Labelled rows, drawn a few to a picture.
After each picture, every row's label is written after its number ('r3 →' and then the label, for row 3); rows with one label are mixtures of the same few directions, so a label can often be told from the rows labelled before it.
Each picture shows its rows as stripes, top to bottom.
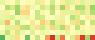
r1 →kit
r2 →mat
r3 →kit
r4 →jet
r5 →kit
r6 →kit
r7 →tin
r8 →mat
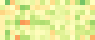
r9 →tin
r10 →kit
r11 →mat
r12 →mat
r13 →kit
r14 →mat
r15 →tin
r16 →kit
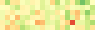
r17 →tin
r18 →kit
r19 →jet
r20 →mat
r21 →jet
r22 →mat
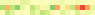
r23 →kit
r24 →tin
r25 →kit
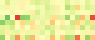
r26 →kit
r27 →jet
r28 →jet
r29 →kit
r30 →mat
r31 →mat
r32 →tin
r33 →mat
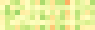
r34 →kit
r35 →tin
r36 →mat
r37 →kit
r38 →tin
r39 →kit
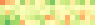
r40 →mat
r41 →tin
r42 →tin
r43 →mat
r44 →mat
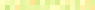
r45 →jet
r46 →kit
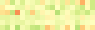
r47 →tin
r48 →mat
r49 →tin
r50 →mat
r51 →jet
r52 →mat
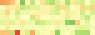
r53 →mat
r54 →mat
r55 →kit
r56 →jet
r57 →jet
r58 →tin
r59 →tin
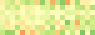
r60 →kit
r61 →mat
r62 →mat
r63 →mat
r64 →jet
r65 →kit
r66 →mat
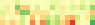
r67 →kit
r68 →kit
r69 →kit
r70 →jet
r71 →jet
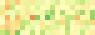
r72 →tin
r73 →tin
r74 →mat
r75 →jet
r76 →mat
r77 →mat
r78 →tin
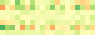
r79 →tin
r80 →mat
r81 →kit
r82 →kit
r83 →mat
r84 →mat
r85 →jet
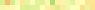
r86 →tin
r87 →mat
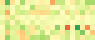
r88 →tin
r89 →jet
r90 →kit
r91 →tin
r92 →tin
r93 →jet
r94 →tin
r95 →kit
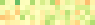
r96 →tin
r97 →tin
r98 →mat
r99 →mat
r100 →jet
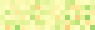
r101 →jet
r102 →jet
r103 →kit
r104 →jet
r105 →jet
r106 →kit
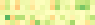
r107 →tin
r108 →tin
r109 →mat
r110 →tin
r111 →jet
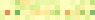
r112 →kit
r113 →mat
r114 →kit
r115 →mat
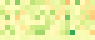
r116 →mat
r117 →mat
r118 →tin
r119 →kit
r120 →mat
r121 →kit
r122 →jet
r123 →kit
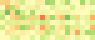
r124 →mat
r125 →tin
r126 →tin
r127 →kit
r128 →kit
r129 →kit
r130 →jet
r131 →kit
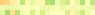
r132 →mat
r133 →mat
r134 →tin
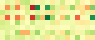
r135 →kit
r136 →jet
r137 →mat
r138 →jet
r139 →tin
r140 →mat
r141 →kit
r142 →jet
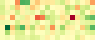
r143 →kit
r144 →mat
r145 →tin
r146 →jet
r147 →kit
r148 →tin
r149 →tin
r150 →mat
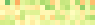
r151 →kit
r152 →mat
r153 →mat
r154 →tin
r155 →mat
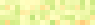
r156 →mat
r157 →kit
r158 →kit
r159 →jet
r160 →tin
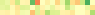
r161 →jet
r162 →kit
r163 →jet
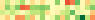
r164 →jet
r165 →kit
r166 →jet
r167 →tin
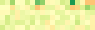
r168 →jet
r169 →jet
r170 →tin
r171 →kit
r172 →jet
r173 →mat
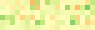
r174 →jet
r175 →jet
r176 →kit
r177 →mat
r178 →jet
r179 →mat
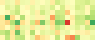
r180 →tin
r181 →mat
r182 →kit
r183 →tin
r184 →kit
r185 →tin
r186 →tin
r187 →jet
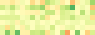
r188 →jet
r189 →jet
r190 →mat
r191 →jet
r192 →tin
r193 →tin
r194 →mat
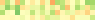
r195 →tin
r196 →mat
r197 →tin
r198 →jet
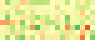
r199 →kit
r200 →tin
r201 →tin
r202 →kit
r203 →mat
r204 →jet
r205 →tin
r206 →tin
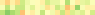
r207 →mat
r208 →jet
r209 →mat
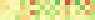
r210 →jet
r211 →tin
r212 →jet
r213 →kit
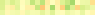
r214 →jet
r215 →kit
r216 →tin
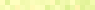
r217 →tin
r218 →mat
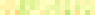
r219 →mat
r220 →mat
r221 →mat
